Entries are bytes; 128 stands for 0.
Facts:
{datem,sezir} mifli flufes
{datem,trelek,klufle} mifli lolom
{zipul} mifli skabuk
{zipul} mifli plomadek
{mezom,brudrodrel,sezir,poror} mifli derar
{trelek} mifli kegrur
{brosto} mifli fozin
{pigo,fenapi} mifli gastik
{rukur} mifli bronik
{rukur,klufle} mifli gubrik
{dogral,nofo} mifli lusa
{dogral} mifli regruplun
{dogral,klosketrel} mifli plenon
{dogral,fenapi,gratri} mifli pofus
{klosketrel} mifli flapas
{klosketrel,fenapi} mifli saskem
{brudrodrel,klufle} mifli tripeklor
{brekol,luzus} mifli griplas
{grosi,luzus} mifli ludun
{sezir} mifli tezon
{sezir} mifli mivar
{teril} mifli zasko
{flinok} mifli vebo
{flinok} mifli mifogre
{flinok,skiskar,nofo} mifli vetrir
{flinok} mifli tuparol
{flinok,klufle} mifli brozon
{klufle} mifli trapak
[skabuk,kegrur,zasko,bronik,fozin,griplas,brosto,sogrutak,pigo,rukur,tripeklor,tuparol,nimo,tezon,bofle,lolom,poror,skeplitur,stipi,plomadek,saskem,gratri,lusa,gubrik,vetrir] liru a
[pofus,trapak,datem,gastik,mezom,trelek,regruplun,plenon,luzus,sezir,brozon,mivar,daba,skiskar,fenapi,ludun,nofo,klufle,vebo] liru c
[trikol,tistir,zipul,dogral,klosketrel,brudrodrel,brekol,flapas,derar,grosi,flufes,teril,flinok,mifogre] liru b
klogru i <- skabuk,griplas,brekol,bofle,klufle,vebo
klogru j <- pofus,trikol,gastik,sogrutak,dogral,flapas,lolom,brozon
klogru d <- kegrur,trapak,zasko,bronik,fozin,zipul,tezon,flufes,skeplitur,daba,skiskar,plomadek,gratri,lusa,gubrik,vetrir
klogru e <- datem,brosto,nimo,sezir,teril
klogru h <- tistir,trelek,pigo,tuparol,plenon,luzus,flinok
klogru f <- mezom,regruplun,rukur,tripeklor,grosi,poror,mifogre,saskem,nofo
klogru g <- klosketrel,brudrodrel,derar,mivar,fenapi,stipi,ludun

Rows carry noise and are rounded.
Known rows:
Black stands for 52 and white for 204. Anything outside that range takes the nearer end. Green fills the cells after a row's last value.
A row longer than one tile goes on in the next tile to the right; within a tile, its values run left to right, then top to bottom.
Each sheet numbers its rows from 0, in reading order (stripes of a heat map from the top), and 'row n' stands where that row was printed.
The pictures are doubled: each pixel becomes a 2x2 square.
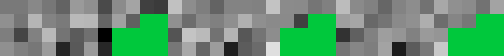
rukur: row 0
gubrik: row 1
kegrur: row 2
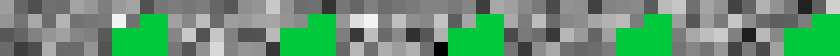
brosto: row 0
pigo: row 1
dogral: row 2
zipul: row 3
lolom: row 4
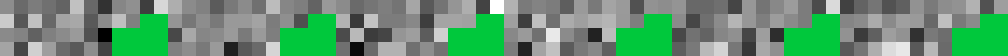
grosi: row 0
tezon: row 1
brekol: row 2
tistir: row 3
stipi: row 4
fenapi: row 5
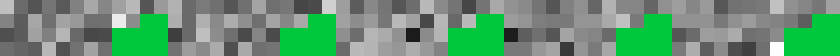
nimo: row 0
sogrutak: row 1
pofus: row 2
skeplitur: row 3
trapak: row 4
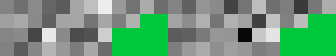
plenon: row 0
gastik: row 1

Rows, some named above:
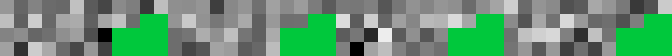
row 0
grosi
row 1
skiskar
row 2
luzus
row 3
lolom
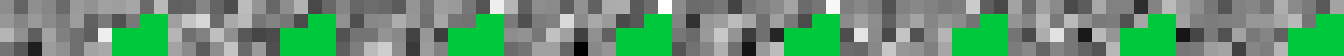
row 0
vebo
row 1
nofo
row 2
stipi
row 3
derar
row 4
mivar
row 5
gratri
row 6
brozon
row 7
skeplitur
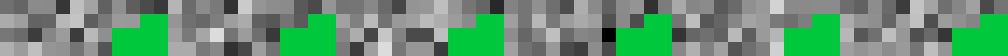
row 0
saskem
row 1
tripeklor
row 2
pigo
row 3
poror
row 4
vetrir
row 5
regruplun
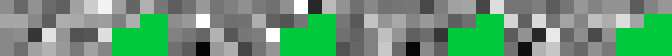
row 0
plenon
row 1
klufle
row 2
brudrodrel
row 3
luzus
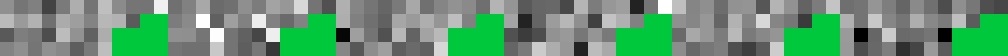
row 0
daba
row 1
flinok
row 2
plomadek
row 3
ludun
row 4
flufes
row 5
mezom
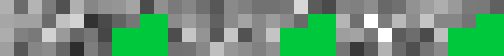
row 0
mifogre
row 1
gratri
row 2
trelek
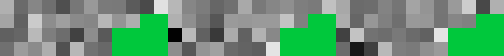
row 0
sogrutak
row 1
plomadek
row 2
bofle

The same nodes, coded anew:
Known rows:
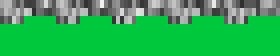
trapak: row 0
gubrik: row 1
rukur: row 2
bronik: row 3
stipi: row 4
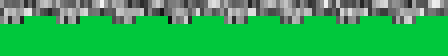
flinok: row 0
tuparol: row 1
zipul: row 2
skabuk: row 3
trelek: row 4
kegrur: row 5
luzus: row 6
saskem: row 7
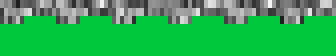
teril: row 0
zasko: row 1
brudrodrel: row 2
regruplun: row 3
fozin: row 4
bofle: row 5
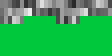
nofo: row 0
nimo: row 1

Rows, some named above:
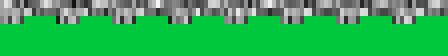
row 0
brozon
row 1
grosi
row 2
tuparol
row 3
bofle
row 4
plenon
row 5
trelek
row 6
trelek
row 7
mifogre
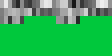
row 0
sogrutak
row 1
flapas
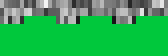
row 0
tuparol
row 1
derar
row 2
brekol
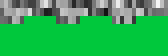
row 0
gratri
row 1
zipul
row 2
lolom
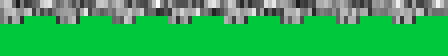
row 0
trikol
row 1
vebo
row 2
lusa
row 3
pigo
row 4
dogral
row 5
ludun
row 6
mivar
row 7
lolom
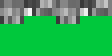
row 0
klufle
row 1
klufle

